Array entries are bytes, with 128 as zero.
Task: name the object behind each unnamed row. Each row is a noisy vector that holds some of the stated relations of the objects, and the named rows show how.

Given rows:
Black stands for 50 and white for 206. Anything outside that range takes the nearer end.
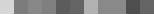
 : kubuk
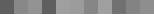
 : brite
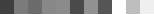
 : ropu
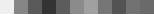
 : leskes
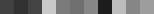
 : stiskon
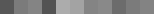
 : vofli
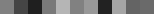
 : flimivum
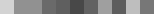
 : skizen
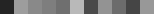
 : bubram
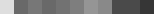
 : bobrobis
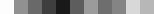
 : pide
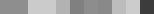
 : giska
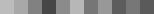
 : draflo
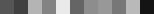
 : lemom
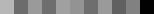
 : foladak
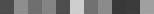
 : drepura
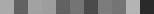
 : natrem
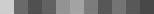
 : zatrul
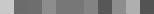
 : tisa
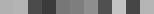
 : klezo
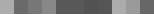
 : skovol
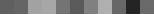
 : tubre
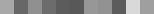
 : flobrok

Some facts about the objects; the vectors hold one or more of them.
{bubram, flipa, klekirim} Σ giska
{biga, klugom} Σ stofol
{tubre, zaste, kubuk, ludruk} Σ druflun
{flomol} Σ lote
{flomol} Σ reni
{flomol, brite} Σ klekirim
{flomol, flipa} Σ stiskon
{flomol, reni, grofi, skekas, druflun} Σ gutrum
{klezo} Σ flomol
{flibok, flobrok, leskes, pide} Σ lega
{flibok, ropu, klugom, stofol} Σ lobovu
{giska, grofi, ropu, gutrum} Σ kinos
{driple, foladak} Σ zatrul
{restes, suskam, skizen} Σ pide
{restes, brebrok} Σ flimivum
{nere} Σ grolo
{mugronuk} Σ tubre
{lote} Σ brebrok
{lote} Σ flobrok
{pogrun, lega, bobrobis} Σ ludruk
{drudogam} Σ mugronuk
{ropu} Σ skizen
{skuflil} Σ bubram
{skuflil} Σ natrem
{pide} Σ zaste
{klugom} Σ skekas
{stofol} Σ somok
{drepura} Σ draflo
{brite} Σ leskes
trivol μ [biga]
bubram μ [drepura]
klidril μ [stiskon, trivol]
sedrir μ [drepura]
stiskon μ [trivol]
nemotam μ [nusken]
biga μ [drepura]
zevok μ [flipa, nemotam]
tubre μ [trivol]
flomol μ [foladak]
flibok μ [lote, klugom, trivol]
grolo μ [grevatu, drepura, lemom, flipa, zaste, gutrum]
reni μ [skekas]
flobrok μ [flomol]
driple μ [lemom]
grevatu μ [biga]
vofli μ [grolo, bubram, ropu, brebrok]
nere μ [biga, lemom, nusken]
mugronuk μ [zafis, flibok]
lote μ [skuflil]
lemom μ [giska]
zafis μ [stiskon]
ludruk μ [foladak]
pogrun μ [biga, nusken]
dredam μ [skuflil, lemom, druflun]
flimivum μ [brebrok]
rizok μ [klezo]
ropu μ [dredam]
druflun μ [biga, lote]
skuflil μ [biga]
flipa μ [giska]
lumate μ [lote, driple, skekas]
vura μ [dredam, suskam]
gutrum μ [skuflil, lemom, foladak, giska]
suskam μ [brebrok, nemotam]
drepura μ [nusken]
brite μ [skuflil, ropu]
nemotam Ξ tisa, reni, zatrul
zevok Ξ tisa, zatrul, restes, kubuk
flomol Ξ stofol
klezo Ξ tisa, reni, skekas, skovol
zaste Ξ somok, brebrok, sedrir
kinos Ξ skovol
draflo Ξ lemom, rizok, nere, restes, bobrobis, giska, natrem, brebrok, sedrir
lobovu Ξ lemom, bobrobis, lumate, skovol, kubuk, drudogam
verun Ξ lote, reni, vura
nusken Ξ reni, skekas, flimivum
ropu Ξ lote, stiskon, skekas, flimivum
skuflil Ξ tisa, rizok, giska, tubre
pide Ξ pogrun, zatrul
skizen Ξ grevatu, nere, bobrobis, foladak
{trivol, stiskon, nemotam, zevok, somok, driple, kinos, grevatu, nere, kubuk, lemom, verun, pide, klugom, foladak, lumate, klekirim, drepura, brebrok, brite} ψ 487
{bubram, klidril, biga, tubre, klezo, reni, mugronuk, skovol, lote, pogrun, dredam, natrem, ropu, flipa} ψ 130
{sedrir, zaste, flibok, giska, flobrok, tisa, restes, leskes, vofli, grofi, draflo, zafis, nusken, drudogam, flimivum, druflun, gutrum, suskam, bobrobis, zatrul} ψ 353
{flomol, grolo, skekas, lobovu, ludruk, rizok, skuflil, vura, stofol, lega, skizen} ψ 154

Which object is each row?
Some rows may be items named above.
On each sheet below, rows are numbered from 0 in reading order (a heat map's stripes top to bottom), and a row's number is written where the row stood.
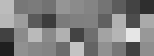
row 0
drudogam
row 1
klezo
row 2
flipa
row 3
bubram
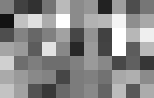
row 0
flimivum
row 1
gutrum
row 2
ropu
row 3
skekas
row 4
bobrobis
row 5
klekirim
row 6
klezo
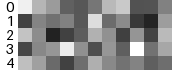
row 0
zaste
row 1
drepura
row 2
nusken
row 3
reni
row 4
klugom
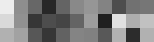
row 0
leskes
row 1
verun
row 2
klezo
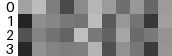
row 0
kinos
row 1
bubram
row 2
grolo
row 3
bubram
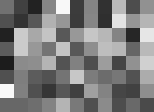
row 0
vura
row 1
lote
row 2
druflun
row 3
flomol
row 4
skuflil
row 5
nemotam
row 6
lega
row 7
rizok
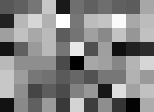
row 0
pogrun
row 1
gutrum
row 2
grofi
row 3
grevatu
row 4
ludruk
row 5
lobovu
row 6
verun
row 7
biga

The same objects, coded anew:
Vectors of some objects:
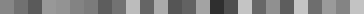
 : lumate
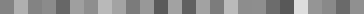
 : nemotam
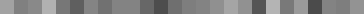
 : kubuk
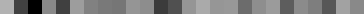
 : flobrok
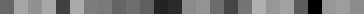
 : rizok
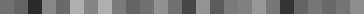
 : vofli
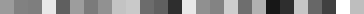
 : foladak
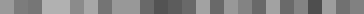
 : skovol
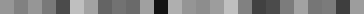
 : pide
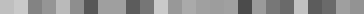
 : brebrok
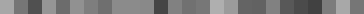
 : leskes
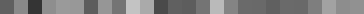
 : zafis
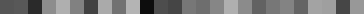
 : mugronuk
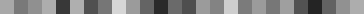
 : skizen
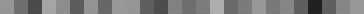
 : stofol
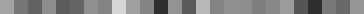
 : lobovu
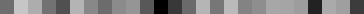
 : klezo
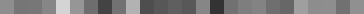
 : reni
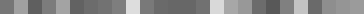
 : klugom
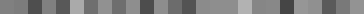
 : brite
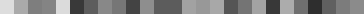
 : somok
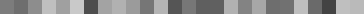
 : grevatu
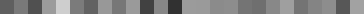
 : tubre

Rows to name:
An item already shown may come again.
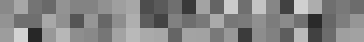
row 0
ropu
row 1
stofol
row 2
giska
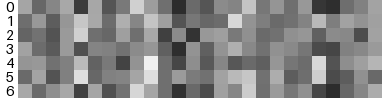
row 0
skizen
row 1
trivol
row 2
tubre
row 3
lega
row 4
skekas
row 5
biga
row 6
skizen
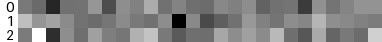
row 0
druflun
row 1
verun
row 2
skuflil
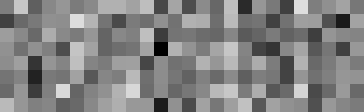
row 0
nusken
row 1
pogrun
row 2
tisa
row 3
pide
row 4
flipa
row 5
druflun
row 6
biga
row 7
kinos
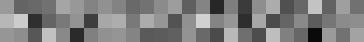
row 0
flimivum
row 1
zaste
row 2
drudogam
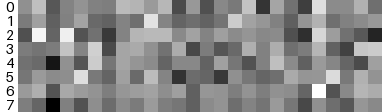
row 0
nusken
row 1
klugom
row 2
drepura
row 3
grevatu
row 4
grolo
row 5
stiskon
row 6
lemom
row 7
gutrum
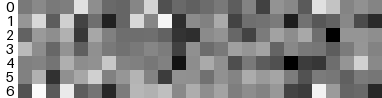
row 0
lote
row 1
draflo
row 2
rizok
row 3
klekirim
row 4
zatrul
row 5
bubram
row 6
drepura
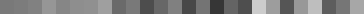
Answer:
vura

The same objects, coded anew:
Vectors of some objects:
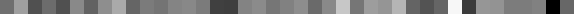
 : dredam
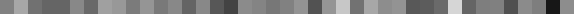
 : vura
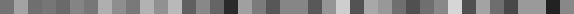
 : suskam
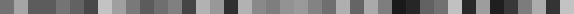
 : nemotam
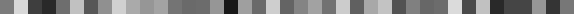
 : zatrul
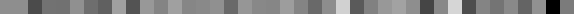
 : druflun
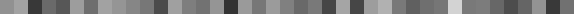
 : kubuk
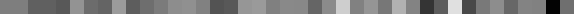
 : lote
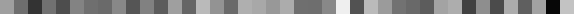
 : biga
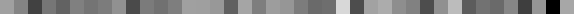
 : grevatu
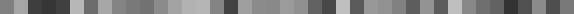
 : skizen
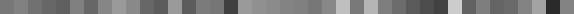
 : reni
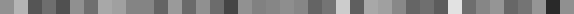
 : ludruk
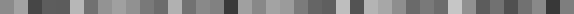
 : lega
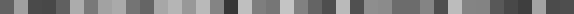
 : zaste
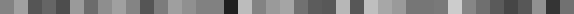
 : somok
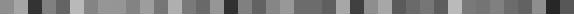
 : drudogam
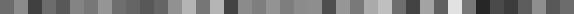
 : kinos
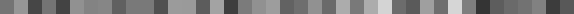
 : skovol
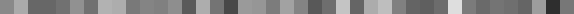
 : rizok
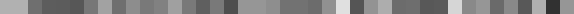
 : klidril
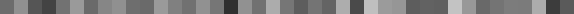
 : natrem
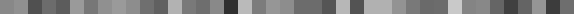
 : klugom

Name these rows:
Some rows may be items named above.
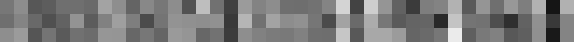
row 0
bubram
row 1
verun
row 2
lumate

